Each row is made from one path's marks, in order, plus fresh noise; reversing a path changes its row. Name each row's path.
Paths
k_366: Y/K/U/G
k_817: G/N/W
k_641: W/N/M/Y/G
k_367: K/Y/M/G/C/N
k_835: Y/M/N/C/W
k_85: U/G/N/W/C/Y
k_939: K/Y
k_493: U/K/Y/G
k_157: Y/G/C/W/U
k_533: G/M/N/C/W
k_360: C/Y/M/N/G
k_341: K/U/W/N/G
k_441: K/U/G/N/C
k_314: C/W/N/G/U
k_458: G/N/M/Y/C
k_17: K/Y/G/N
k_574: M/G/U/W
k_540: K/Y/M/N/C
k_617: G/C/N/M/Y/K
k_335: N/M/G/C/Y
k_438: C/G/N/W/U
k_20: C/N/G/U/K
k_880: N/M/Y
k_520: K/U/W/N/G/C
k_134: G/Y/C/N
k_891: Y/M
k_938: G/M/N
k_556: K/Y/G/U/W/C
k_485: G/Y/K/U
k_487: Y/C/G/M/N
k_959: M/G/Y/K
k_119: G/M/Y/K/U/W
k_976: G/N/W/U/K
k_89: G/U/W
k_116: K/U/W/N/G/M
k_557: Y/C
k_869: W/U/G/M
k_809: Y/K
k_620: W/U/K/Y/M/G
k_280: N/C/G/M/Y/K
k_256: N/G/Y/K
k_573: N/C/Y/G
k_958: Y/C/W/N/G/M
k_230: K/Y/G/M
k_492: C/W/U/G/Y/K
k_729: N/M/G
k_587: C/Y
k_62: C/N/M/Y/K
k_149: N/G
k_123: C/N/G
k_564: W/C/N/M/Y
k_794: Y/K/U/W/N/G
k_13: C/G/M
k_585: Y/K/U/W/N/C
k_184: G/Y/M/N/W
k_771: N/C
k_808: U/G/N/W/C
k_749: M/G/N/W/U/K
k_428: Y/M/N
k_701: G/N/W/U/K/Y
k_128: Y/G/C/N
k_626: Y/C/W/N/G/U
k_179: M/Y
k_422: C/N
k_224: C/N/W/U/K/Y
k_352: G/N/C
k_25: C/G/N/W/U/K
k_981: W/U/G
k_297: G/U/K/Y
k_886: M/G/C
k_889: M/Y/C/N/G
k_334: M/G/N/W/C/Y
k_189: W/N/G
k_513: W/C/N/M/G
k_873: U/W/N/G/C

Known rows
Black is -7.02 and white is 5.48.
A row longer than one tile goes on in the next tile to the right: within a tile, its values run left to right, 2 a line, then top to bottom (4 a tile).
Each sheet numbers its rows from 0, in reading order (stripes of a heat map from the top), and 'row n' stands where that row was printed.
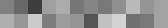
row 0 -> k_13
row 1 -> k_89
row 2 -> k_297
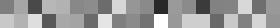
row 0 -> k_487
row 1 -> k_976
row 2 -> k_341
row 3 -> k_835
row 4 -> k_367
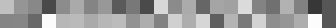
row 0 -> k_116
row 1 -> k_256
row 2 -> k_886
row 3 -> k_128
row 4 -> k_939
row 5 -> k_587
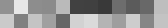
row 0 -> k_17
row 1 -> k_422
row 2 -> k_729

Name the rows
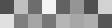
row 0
k_959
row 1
k_179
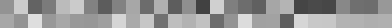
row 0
k_540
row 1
k_794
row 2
k_134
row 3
k_889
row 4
k_880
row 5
k_771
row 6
k_352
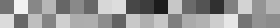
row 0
k_230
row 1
k_458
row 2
k_314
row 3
k_25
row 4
k_485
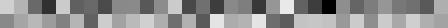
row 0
k_585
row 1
k_85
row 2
k_280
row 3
k_808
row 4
k_360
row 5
k_224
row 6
k_149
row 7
k_335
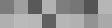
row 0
k_428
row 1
k_533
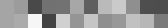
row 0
k_557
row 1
k_617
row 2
k_626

